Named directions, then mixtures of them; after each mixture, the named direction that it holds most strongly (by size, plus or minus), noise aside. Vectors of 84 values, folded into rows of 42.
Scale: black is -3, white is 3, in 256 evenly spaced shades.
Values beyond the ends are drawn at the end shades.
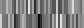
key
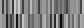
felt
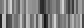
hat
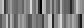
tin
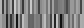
felt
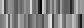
tin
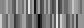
key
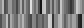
tin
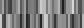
hat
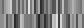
key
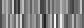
felt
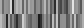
key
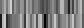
hat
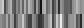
tin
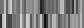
hat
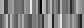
tin
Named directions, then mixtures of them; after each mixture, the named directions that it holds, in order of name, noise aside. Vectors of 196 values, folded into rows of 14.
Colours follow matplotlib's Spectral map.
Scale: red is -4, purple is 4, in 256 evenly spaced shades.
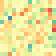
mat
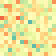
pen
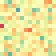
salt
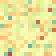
mat, pen, salt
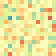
mat, pen, salt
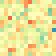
mat, pen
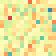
mat, salt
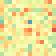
mat, salt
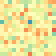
mat, pen, salt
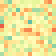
mat, salt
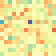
mat, pen, salt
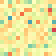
mat, pen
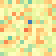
mat, pen, salt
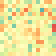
mat, salt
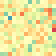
mat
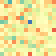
mat, pen, salt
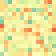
mat, salt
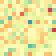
mat, pen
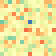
mat, pen, salt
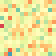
mat, pen, salt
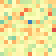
mat, pen, salt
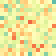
pen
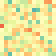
salt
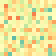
mat, pen, salt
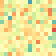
mat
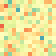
salt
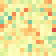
mat, salt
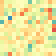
mat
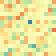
mat, pen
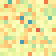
pen, salt
